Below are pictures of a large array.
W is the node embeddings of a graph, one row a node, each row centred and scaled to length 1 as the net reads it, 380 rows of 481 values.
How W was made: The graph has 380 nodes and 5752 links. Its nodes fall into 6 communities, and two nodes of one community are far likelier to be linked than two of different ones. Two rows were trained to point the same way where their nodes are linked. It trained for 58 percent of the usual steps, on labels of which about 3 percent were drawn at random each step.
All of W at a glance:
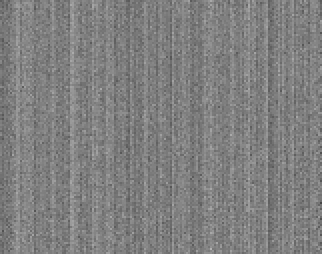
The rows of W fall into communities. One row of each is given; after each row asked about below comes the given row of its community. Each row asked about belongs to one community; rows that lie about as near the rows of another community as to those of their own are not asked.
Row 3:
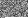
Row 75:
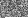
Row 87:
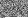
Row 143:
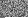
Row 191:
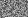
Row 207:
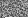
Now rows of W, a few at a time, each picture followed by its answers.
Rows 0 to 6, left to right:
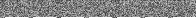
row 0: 207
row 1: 207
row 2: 191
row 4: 191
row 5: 207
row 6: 75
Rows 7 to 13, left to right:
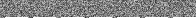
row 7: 75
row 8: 75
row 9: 75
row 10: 191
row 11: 75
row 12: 3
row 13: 3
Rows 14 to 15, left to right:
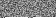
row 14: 191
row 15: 207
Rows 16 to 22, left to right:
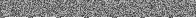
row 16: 143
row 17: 75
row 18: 207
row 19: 207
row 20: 143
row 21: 191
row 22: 191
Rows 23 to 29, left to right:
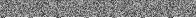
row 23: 75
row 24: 3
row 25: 207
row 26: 3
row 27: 3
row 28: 191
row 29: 75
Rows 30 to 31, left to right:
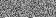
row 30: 143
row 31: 191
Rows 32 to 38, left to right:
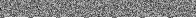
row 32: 191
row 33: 75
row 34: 3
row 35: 207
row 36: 143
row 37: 191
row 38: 143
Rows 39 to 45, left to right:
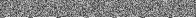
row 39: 87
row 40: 191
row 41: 191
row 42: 3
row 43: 191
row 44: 207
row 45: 191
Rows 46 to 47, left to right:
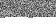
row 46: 75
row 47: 87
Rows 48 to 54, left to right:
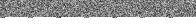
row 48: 207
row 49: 3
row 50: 75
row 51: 87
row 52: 191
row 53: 3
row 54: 191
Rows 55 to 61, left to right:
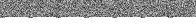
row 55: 87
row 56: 207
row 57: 143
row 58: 207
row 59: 143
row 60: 191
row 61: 143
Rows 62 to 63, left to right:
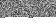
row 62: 207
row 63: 75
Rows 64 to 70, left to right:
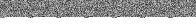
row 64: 143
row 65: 87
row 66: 207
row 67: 143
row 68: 207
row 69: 75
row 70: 191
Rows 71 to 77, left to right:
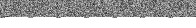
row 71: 191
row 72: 3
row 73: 207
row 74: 207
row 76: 3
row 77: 3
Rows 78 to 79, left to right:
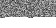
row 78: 191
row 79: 75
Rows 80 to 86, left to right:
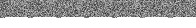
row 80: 143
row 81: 75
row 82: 87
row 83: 143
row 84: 143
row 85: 3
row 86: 87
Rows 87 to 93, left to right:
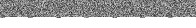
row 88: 143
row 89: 191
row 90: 87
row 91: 207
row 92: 3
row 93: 87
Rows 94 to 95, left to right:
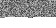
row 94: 3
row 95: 207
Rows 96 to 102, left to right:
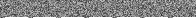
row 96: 191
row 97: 207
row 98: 3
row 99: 143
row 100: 191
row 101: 143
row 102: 143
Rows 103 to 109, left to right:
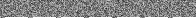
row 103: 191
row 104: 3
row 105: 3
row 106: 75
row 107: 191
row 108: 87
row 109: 3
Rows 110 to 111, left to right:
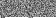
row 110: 191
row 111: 3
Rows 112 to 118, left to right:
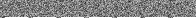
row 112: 143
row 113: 191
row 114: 191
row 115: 3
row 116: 87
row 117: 191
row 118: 143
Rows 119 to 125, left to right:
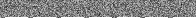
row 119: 191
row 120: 207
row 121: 191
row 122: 191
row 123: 3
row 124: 207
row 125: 143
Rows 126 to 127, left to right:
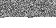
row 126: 143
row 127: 143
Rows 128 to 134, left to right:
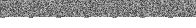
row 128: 143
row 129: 75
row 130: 87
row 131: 3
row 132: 75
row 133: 207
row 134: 75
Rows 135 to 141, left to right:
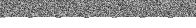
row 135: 3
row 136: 191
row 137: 207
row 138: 191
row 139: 75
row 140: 87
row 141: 3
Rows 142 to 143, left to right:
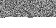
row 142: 75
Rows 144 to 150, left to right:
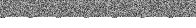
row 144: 191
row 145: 191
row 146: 75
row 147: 143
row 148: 87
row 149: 191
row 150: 75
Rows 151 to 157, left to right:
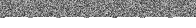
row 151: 75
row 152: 143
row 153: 143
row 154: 87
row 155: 75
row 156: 3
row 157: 3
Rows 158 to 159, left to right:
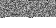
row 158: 191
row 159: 75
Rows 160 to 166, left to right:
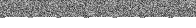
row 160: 143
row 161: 87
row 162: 191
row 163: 207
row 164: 191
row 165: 207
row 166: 75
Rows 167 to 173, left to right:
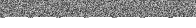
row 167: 191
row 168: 87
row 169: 143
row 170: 3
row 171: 143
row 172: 207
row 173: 75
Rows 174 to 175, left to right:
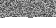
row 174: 191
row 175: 143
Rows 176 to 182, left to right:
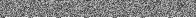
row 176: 75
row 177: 87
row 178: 143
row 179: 143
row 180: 75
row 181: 87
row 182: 3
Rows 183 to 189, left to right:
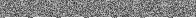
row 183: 3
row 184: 207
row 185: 191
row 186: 191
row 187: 87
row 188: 3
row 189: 75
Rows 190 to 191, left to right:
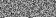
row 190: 191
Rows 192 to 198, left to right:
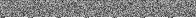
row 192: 75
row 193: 75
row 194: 143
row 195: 75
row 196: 143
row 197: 207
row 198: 207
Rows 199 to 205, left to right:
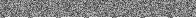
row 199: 87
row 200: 3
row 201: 3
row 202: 3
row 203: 87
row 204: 191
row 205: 143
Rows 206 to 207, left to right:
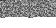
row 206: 207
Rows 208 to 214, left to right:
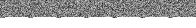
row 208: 207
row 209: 143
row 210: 207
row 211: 191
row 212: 191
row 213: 191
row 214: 191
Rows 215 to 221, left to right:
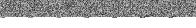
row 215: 3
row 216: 3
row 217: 3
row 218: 207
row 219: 207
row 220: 207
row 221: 75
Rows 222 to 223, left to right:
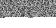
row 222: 75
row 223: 3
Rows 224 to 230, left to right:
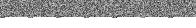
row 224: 191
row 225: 3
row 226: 87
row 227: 143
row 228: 75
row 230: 75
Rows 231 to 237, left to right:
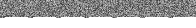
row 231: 143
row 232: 207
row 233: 75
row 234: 191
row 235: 191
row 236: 75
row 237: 191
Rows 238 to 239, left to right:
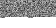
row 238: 75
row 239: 75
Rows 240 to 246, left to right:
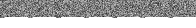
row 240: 143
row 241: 191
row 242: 143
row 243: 191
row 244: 191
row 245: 207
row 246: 87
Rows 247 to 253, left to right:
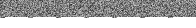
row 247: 207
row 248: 207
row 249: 191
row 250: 191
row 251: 143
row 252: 191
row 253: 143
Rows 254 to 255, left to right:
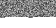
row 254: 143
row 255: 191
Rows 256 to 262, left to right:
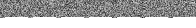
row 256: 87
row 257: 3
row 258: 207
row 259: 3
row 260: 207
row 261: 143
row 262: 75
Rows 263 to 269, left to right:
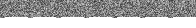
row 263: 143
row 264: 3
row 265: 143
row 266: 191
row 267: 207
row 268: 75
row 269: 207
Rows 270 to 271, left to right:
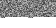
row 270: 75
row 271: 3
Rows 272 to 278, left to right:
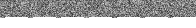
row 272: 87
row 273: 3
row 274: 75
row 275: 3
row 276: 207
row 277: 75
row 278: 87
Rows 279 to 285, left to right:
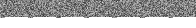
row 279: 87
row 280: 143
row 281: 191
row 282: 207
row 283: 143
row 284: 207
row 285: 191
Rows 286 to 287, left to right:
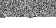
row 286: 143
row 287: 191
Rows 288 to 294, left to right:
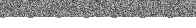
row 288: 87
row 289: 75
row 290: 87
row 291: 191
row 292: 87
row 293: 207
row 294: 75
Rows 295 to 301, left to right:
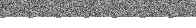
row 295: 75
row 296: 207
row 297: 191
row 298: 75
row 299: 143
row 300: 75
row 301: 191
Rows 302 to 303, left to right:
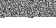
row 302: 87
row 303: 207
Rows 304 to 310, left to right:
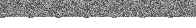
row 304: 191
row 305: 75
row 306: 143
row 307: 143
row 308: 75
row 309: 207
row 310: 87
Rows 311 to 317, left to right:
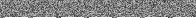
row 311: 75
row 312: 87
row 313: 143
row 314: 207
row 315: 207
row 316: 3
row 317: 207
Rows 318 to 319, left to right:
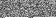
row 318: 143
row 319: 75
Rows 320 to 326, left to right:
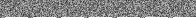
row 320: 3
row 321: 191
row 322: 75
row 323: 3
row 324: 3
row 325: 3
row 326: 3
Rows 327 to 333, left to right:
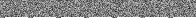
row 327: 75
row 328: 75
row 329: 207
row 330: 191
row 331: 191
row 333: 3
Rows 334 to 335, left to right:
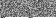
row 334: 75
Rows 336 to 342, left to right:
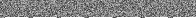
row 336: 87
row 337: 75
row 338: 191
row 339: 143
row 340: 191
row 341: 191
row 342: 75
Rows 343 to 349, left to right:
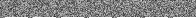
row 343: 3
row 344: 3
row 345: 207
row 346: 191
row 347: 207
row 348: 87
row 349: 143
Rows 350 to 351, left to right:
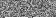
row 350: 75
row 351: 3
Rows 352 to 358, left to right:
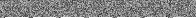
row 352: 207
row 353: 191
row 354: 3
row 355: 3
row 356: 75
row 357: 3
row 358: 3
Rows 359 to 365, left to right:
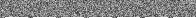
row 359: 207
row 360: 143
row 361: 3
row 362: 87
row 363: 75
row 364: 191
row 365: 75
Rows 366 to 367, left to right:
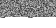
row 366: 207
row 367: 143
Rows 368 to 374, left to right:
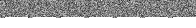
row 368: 75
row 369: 207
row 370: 207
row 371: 87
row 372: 75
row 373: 87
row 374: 207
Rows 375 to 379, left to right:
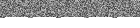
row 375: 143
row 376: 207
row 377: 207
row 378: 143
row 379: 207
